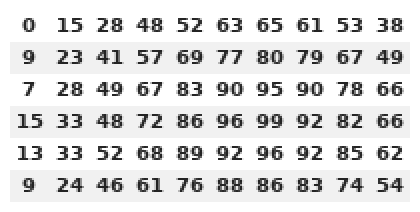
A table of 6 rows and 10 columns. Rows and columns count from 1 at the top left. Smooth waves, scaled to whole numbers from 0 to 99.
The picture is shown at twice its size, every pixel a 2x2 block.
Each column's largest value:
15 33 52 72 89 96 99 92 85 66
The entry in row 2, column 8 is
79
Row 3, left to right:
7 28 49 67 83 90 95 90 78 66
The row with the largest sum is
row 4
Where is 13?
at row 5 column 1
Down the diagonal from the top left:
0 23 49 72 89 88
